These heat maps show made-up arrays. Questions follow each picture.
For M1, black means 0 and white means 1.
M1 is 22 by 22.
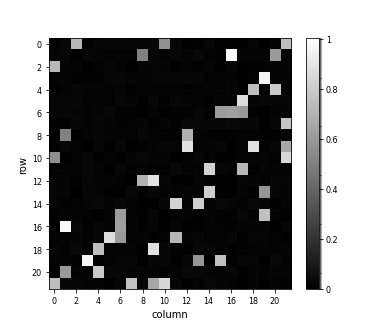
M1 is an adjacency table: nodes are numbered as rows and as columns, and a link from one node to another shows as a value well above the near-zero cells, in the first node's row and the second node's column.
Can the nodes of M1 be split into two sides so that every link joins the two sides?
no
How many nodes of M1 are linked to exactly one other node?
4
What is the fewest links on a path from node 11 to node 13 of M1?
2
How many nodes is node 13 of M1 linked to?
2
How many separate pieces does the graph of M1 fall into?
1
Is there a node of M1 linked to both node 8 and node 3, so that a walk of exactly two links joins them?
no
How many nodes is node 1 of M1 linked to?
3
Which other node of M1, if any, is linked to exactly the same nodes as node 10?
none
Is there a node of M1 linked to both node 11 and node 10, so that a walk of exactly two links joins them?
no
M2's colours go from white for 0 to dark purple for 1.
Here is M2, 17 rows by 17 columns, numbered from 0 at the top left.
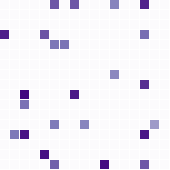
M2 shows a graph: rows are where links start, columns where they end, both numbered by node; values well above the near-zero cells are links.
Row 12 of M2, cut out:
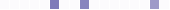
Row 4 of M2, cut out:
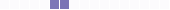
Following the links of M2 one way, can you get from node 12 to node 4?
yes
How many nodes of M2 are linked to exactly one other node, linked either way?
2
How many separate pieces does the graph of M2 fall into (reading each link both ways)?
1
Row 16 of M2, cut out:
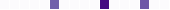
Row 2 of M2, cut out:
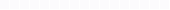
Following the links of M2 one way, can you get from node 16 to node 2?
yes
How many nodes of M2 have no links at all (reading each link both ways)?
0
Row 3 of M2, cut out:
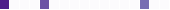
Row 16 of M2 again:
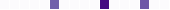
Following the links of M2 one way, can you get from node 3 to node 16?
no
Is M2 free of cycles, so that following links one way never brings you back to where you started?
yes
